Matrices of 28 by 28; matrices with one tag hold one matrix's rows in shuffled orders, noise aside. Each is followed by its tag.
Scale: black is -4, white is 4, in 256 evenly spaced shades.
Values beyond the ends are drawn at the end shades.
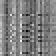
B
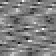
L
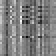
B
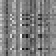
B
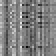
B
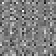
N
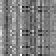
B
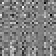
N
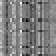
B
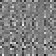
N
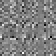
N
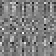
N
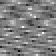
L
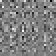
N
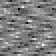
L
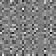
N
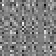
N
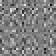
N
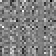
N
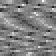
L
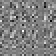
N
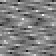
L
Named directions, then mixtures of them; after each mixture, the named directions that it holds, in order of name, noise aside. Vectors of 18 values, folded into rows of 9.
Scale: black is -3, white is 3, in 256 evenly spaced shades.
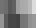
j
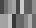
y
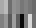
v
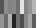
j, y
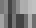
j, v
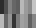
j, v, y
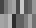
y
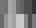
j, v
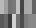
v, y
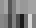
j, v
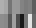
v
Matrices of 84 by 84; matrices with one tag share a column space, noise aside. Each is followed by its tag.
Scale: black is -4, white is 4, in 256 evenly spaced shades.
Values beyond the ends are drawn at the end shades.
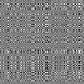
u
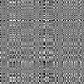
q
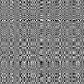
q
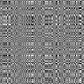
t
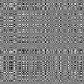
u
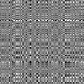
q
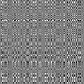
q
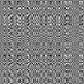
t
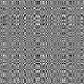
t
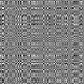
t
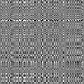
q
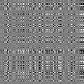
u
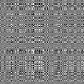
u
